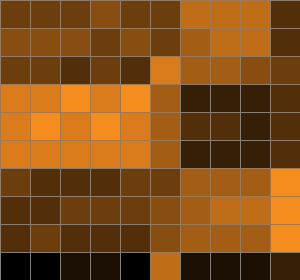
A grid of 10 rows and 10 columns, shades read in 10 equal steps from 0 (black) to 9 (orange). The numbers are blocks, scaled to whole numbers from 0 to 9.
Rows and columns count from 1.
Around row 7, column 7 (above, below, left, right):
2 6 4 6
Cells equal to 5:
8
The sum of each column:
47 48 48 49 48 55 45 47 45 48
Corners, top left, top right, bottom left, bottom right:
4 3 0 2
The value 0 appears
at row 10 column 1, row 10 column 2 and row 10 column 5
